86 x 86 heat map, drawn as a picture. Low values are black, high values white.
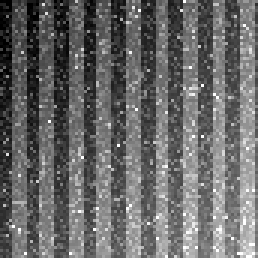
Ninth with the highest average: bottom right. Stripes: upright, repeating 9 times. Ninth with the lowest average: top left. Slope: up to the bottom right.
